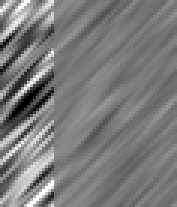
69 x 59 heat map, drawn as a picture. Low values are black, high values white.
A vertical seam about 30% of the way across splits the table, and the right part is calmer. A few values lie far out on both sides of the bulk. Neither half mirrors the other. The grain runs diagonally up to the right. No overall slope runs across the table.
